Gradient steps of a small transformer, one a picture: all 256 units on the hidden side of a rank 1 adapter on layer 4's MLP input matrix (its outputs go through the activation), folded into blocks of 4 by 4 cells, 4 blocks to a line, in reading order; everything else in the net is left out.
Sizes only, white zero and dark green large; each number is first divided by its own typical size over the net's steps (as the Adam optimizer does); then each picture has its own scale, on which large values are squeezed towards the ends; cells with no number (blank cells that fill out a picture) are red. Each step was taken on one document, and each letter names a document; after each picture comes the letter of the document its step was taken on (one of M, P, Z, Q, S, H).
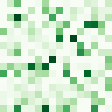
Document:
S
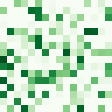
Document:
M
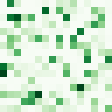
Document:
S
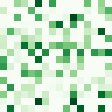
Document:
M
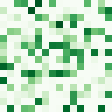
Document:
M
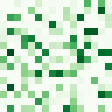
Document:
M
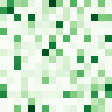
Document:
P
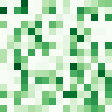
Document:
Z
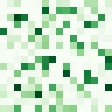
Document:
S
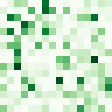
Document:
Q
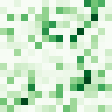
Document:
Q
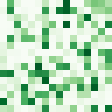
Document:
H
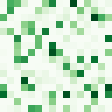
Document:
P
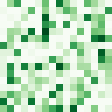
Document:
H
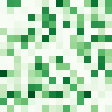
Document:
H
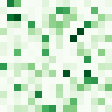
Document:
S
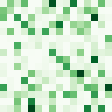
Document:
P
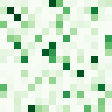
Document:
P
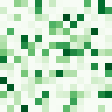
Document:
M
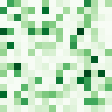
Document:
Q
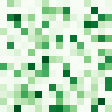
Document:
S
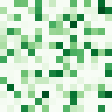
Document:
M
